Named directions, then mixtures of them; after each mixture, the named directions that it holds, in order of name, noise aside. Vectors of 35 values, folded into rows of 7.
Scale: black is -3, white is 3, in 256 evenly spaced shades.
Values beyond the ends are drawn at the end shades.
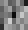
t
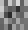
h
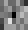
t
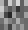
h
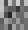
h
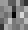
t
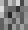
h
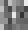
h, t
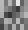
h, t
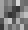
h, t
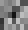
h, t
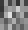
h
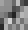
h, t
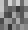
h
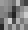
h, t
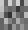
h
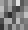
h, t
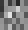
h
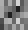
h, t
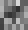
h, t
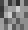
h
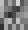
h, t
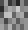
h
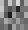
h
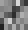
h, t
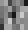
t
